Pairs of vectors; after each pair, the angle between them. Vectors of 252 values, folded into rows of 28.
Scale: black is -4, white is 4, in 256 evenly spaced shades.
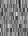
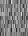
orthogonal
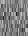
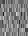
nearly opposite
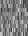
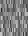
nearly parallel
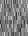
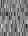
partly opposed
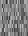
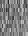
partly opposed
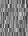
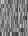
partly aligned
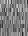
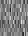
partly aligned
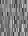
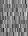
partly aligned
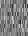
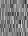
nearly parallel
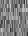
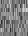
nearly parallel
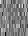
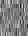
partly aligned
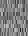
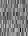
nearly parallel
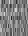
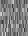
partly aligned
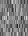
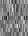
nearly opposite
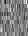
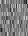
nearly opposite
